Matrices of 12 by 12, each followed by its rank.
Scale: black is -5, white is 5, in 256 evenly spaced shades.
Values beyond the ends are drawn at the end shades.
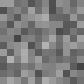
full rank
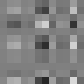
one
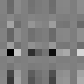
one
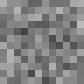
full rank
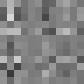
two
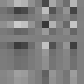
one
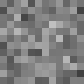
full rank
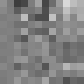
two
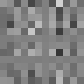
two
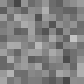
full rank
